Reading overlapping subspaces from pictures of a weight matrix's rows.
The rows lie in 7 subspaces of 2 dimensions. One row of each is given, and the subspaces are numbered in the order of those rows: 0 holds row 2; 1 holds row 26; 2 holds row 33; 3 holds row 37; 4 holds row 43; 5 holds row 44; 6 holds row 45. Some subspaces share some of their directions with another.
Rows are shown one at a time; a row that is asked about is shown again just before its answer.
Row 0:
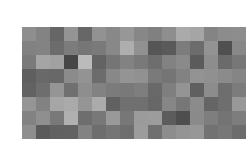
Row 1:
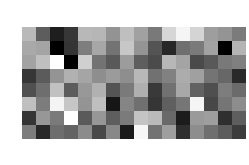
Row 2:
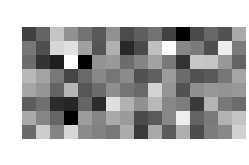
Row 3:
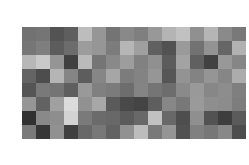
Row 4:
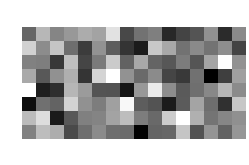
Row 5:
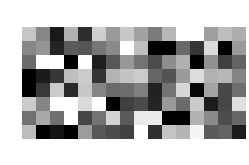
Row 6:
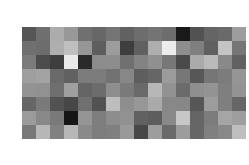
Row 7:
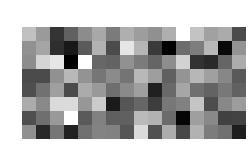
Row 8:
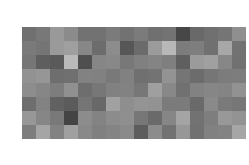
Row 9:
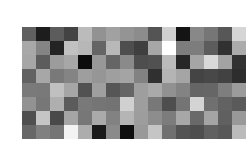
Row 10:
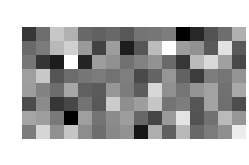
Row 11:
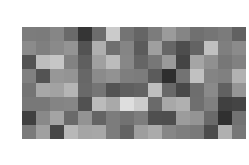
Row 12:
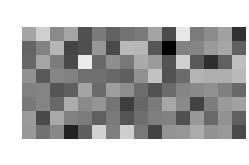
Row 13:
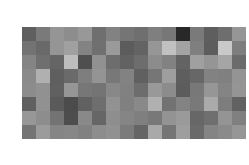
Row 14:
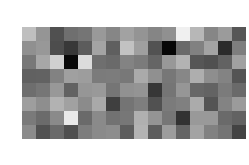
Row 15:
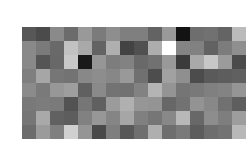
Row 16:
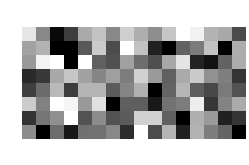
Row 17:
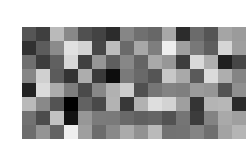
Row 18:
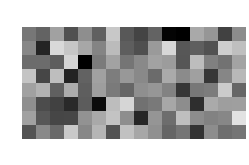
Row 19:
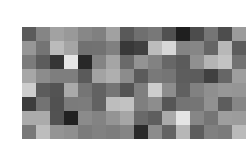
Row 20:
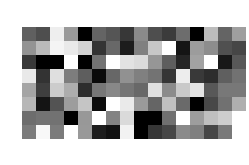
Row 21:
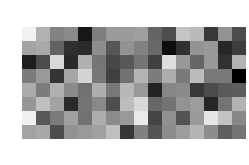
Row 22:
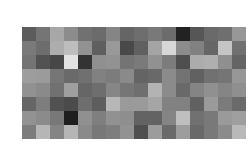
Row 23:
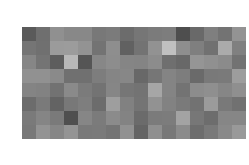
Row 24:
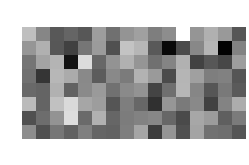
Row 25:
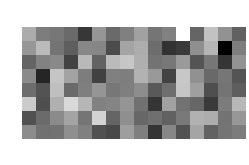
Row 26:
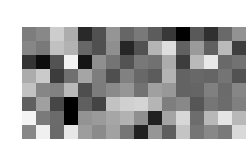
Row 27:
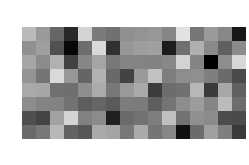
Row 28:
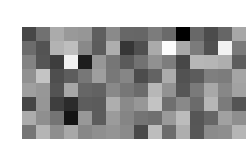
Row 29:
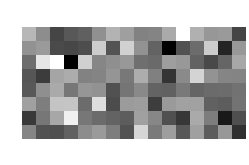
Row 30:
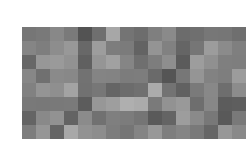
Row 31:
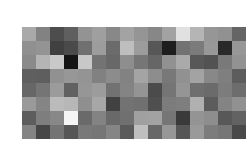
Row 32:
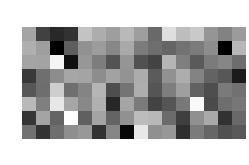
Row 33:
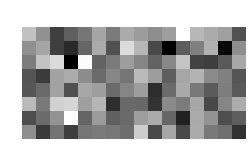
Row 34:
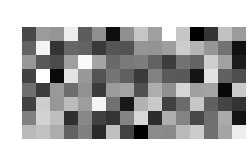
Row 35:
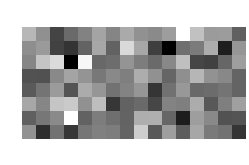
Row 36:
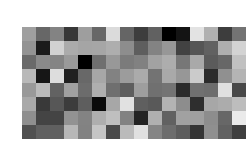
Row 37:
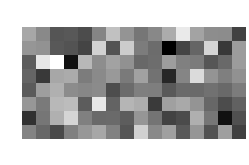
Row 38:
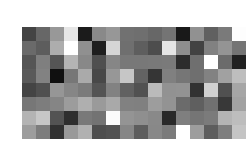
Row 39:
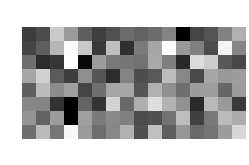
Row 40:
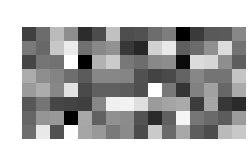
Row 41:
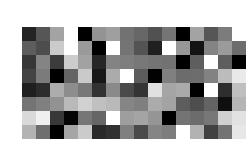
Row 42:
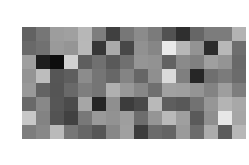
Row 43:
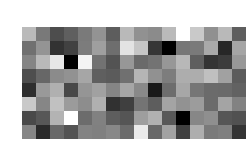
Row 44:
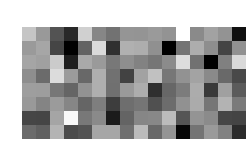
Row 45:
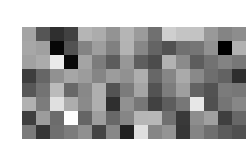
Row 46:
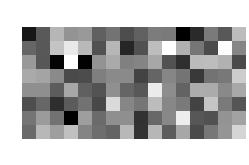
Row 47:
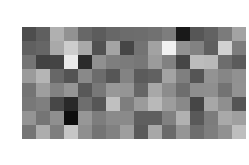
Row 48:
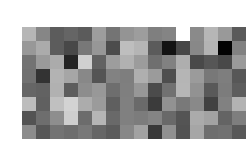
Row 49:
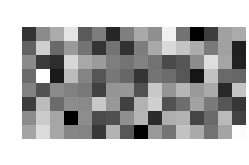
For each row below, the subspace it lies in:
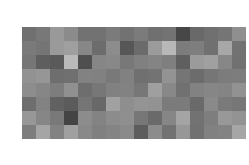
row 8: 1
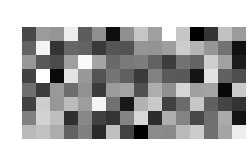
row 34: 0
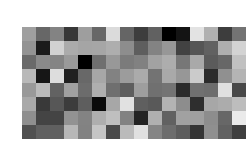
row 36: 0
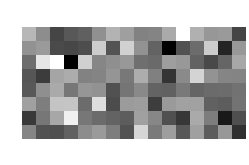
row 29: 3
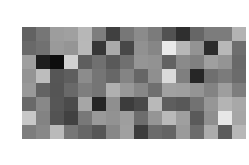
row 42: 3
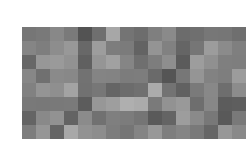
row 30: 3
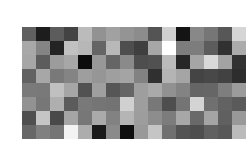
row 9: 6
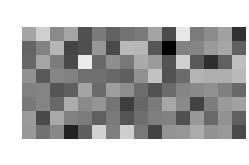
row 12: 6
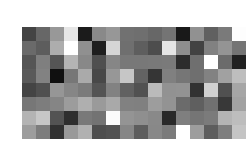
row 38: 5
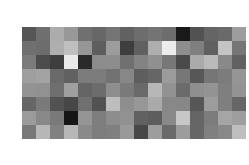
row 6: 4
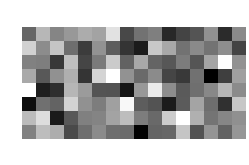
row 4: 4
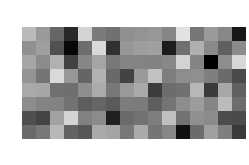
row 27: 5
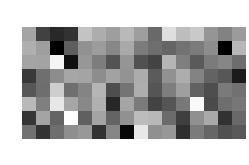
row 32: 6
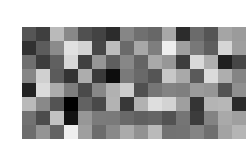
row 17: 4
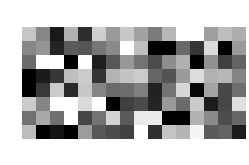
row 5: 5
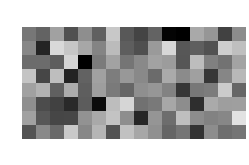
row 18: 0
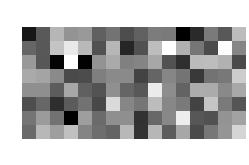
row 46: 1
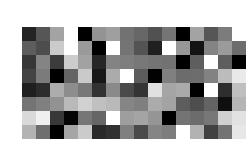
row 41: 5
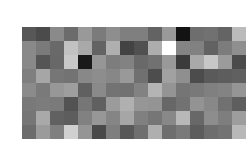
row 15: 6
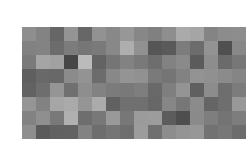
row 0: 5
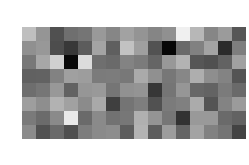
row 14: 1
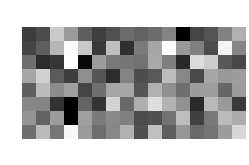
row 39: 4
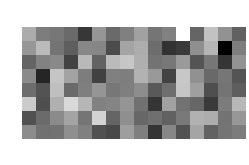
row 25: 2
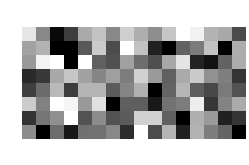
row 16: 6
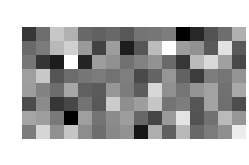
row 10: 0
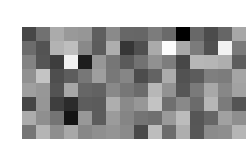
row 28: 2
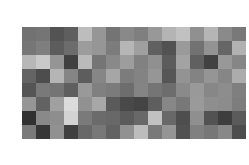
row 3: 1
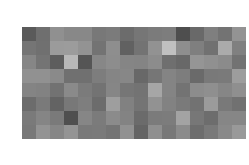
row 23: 1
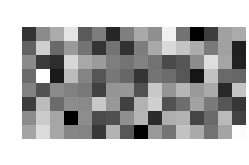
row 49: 0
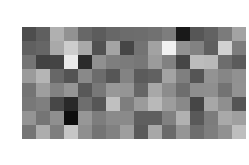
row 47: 4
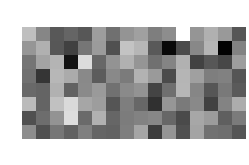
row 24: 2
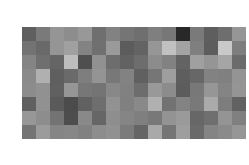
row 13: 2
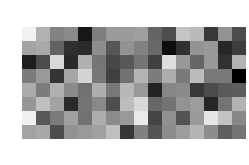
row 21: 1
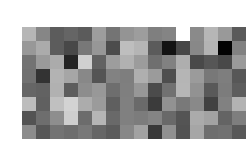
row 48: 2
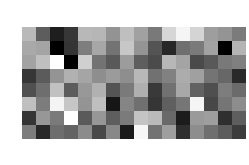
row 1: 6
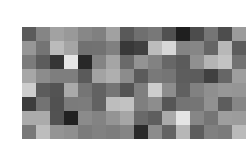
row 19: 4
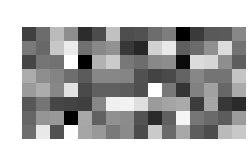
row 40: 3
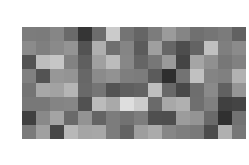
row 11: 3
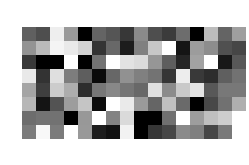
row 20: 2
